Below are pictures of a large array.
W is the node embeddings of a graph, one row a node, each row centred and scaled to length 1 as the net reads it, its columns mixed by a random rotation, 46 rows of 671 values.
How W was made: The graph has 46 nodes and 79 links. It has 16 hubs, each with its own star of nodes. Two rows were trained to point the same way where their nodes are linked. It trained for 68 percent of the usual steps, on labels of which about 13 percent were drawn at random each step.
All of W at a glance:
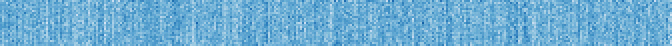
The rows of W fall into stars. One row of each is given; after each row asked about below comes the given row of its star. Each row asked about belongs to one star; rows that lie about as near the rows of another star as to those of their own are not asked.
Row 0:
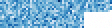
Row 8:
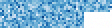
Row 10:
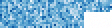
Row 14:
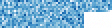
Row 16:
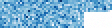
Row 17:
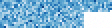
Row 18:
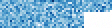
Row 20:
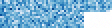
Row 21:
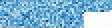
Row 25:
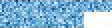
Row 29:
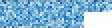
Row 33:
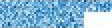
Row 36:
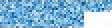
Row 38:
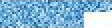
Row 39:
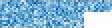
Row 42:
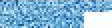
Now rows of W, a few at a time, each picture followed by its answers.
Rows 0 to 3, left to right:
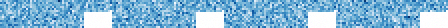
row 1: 0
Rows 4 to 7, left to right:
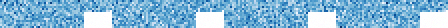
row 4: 42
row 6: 10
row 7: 29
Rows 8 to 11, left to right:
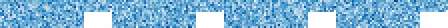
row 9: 39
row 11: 0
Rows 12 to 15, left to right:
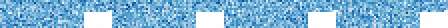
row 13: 36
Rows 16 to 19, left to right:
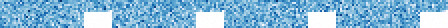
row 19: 20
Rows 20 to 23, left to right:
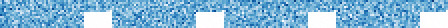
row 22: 8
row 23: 8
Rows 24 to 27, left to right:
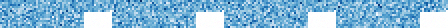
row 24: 21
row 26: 17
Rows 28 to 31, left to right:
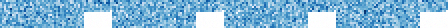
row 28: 20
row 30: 18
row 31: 16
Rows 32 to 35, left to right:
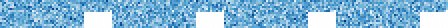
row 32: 36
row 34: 14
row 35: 39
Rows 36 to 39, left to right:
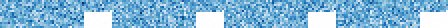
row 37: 18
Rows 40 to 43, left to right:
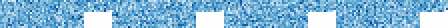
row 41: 20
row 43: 38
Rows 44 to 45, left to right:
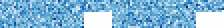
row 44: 0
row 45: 42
